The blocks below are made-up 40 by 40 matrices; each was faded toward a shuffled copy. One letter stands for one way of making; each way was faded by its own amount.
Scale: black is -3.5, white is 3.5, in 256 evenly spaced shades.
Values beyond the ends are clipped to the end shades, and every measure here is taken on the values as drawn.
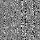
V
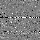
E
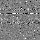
E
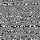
E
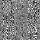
V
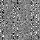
V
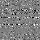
E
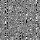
V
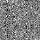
V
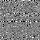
E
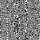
V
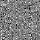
V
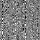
V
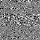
E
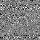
E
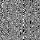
V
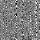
V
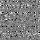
E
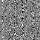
V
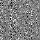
V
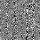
V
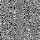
V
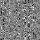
V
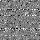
E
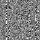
V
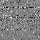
E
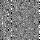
V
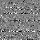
E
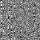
V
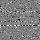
E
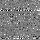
E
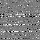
E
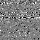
E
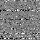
E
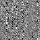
V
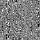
V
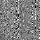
V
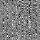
V
